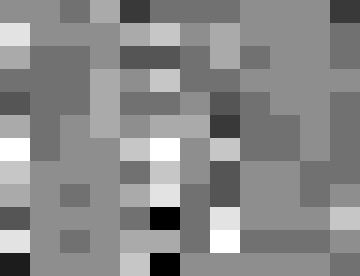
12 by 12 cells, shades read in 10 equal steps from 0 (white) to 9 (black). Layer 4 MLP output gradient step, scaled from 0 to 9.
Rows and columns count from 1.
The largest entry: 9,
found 2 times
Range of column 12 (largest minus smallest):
5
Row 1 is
4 4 5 3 7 5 5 5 4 4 4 7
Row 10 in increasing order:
1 2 4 4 4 4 4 4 5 5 6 9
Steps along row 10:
down same same up up down down up same same down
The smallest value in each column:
0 4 4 3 2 0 3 0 4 4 4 2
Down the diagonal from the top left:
4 4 5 3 5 3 4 6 4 4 5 5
